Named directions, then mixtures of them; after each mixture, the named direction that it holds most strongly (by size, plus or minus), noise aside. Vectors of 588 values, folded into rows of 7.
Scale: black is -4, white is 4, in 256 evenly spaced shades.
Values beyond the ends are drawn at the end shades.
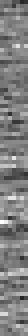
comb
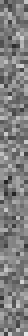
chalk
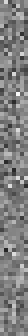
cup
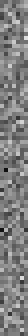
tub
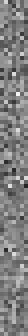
cup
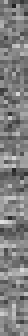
comb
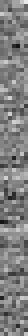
comb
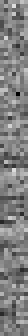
comb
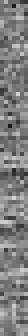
comb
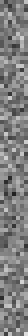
chalk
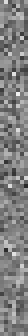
cup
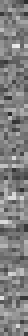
comb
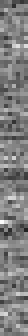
comb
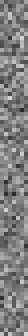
chalk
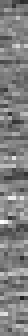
comb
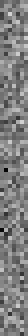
tub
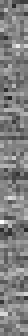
comb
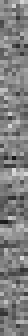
comb
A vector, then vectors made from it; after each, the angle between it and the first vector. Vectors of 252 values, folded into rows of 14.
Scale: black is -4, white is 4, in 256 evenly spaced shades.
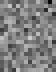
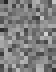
partly aligned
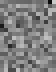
partly aligned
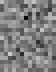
orthogonal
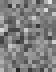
nearly opposite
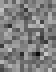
orthogonal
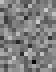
partly opposed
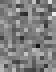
partly opposed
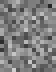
partly opposed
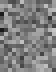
partly aligned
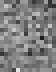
partly aligned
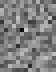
orthogonal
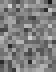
nearly parallel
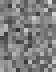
nearly opposite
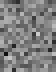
partly aligned
